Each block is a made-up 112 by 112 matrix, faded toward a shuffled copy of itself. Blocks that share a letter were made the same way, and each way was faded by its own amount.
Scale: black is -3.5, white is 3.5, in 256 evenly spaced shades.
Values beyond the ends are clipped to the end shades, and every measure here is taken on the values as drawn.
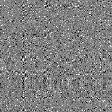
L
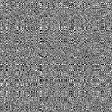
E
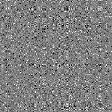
L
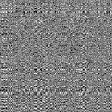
E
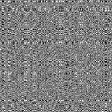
E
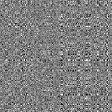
E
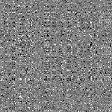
L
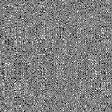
L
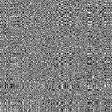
E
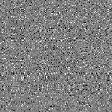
L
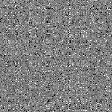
L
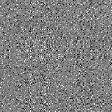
L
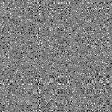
L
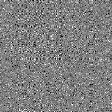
L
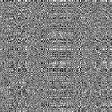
E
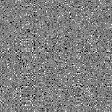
L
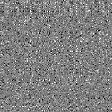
L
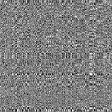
E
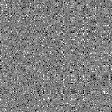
L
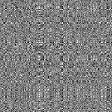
E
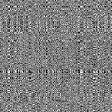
E
